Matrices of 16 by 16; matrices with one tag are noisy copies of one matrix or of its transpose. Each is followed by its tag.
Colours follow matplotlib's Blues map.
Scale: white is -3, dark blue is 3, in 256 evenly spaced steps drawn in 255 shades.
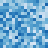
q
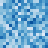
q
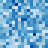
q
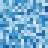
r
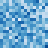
q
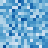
q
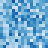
q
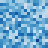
q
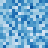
q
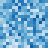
q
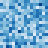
r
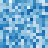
r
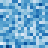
r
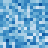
r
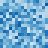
q
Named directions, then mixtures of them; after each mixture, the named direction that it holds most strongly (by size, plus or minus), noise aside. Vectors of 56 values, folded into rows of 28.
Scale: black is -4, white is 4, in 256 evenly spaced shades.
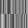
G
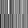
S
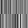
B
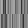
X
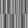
G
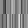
X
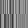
S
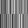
S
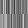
X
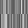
X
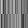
X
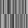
G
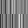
B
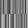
G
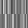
G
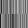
S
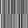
B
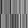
B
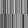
X
